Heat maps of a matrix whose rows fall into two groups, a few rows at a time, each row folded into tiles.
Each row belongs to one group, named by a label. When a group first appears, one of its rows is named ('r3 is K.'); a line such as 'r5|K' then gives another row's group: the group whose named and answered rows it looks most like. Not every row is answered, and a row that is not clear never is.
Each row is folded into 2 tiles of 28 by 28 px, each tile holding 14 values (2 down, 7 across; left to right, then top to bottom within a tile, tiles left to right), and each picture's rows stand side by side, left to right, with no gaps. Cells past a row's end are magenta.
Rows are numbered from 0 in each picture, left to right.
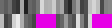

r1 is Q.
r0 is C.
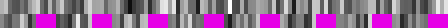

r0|Q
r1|Q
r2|C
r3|Q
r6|Q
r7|C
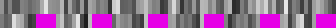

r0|C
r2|Q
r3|Q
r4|Q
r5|Q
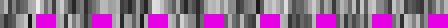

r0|Q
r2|C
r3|C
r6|Q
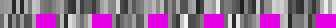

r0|Q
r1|C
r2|Q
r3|C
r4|C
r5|C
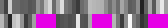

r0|C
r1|Q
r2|C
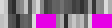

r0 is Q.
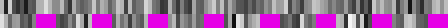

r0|C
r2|Q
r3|C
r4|C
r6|C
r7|C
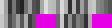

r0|C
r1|Q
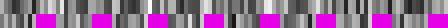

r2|Q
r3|Q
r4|C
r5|Q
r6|Q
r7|C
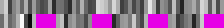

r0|Q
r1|C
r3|Q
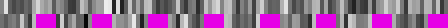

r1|C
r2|Q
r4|Q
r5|Q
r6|C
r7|Q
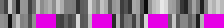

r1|Q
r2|C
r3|C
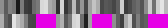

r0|C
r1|Q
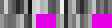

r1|Q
